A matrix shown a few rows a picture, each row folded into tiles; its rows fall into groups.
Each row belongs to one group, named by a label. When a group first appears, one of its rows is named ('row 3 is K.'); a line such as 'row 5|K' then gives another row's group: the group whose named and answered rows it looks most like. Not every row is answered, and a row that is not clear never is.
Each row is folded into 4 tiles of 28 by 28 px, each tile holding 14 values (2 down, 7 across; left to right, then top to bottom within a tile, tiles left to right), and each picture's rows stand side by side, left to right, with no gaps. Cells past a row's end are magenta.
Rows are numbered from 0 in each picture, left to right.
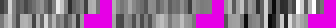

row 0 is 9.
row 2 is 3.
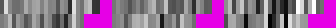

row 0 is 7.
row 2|3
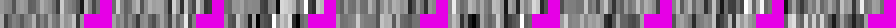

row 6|3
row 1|7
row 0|7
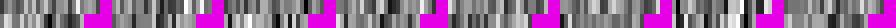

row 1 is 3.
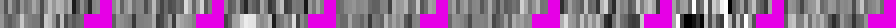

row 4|3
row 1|3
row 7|9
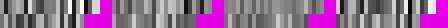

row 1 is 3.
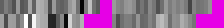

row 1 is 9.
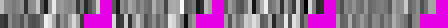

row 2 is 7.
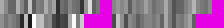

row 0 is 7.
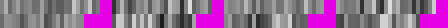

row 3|9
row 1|9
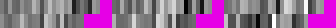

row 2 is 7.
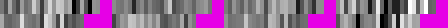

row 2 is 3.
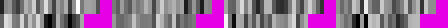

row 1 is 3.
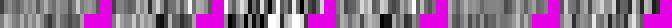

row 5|7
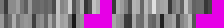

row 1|7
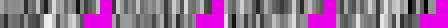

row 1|7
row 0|9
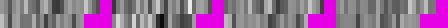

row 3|3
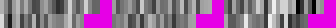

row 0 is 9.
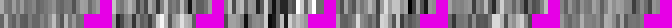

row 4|9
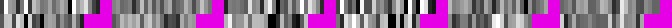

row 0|7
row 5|7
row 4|9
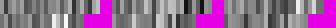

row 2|3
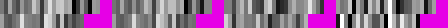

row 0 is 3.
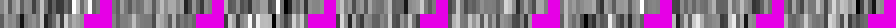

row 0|3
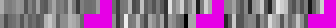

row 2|9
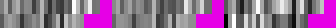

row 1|3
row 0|3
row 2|9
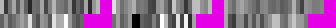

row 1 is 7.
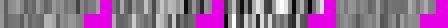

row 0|9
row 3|3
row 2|9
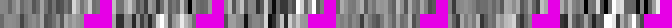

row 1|9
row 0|3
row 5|9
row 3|7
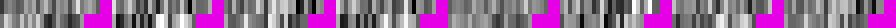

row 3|9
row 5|3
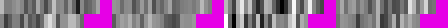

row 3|3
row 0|9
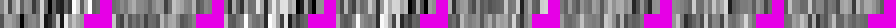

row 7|7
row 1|7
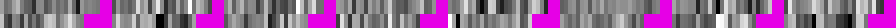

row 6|9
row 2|3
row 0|9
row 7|7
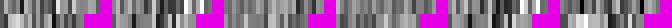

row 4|3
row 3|9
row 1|3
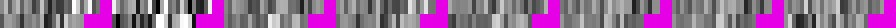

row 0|3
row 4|9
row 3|3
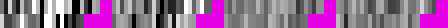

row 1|3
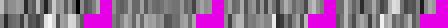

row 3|9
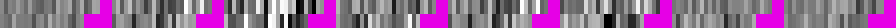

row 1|3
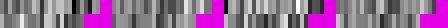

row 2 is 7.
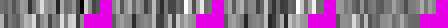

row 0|7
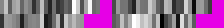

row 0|3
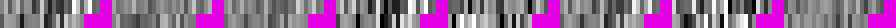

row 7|7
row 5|3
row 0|3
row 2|3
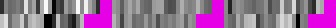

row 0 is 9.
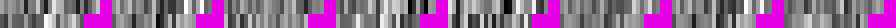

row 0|9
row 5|3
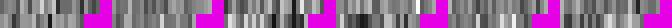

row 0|7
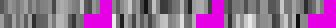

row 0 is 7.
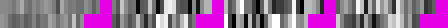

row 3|7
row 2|9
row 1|9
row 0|7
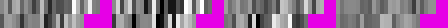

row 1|3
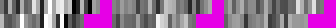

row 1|9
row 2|3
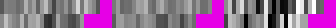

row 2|3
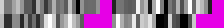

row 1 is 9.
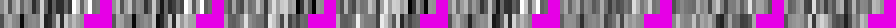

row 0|3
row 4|3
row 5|3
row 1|3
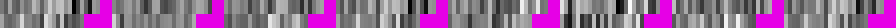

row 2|9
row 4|3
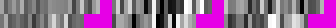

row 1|3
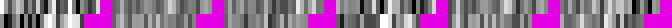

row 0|9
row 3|9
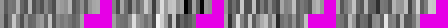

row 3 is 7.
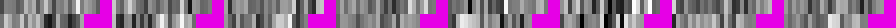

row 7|9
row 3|3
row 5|3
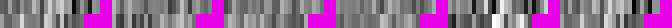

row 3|9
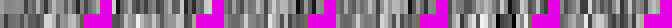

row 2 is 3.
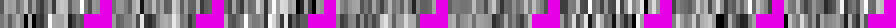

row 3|9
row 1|7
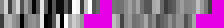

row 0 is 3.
